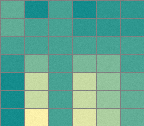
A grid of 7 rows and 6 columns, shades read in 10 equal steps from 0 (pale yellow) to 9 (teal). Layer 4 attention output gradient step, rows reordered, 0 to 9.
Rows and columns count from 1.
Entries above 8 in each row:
2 0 0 0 1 1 1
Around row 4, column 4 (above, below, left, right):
7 2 7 5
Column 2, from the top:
9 7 7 5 2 2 0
